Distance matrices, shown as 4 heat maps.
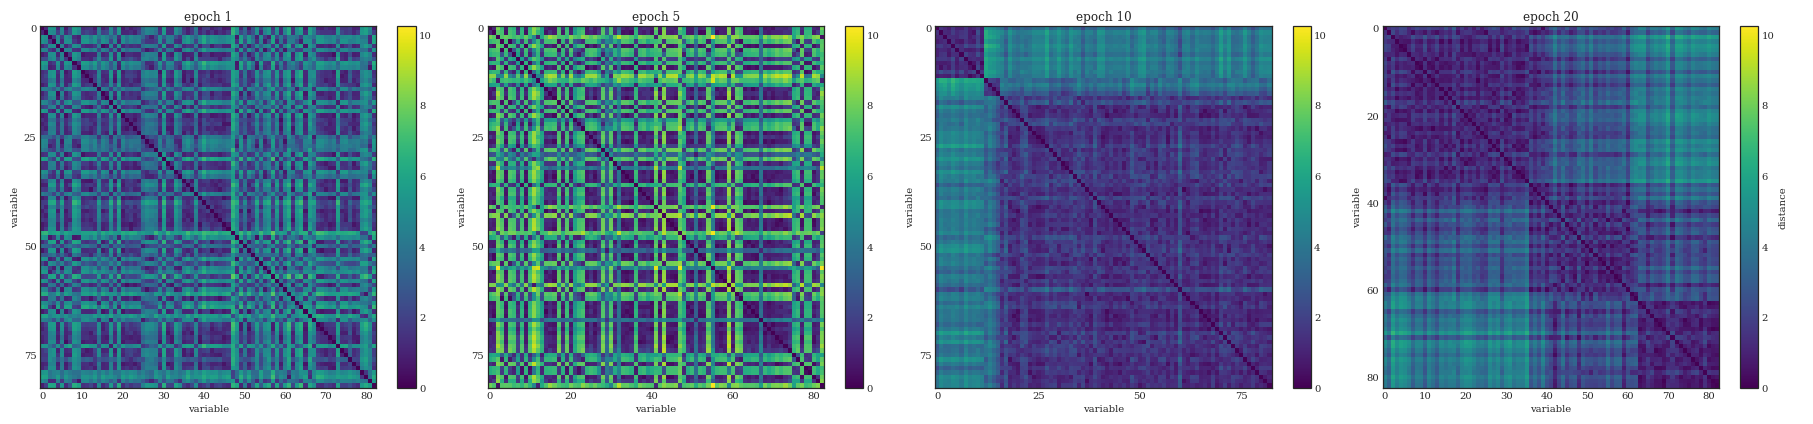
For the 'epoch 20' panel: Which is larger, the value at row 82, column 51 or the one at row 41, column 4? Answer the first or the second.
the second
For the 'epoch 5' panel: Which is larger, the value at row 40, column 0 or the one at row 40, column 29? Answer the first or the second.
the second
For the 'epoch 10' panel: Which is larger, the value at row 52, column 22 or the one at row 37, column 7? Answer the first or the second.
the second
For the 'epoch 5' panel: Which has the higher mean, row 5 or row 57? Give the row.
5
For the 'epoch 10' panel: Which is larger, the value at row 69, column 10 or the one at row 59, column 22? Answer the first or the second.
the first
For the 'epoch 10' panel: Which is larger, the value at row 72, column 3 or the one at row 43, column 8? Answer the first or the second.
the first
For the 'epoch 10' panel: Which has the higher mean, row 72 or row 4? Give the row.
4
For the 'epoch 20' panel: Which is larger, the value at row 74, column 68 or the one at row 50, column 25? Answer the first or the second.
the second
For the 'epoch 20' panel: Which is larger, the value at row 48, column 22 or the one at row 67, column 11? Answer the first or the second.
the second
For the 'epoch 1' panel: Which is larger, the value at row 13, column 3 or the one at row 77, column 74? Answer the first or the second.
the first
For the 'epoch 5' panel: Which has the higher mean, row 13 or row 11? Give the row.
11
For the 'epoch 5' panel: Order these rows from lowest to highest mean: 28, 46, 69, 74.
69, 46, 74, 28
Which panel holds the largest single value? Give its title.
epoch 5
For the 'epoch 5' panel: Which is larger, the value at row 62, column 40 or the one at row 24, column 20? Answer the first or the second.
the first
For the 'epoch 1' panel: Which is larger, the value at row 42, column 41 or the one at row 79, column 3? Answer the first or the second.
the second
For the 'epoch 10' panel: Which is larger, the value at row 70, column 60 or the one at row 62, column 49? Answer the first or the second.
the first
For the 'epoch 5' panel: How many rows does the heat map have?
83
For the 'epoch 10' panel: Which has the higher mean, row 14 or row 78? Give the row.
14
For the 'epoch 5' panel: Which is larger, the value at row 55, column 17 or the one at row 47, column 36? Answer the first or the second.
the second
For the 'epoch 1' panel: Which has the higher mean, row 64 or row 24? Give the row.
64
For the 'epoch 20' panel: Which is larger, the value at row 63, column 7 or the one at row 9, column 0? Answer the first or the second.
the first
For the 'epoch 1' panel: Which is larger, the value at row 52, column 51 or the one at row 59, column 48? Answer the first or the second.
the second
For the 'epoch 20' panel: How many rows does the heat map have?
83
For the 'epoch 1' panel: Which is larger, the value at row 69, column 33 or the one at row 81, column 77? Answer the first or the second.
the first
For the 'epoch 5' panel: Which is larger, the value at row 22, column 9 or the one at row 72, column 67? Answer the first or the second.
the first
